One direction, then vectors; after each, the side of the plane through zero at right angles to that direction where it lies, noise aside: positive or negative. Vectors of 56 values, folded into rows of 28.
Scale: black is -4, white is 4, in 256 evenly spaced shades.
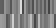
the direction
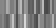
positive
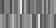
positive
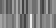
positive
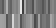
positive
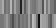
negative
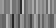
negative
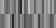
negative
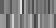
positive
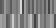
positive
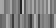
negative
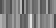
positive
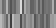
positive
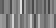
positive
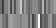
positive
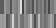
positive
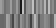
negative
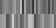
positive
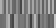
negative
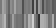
positive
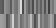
positive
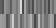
positive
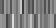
positive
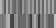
negative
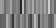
negative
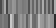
positive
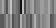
negative
